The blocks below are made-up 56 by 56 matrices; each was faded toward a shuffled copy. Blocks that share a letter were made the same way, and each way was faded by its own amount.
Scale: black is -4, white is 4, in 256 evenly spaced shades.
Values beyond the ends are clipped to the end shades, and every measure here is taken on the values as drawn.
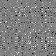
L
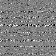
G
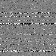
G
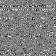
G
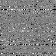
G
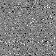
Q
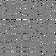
L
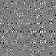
L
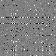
L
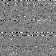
G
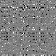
L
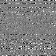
G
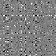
L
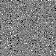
Q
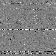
G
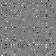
L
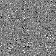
Q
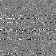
G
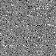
Q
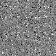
Q
